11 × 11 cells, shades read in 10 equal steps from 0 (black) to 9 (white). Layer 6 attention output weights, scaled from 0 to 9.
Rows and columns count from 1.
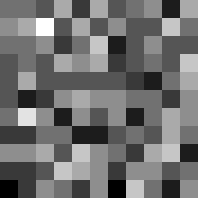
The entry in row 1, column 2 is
4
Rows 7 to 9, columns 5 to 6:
5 3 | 1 1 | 7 5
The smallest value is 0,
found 2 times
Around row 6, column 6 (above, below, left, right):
3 3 6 5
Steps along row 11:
up up down down up down up down down up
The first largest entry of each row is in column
4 3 6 11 2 5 2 10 5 4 8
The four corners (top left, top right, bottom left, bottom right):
4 6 0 5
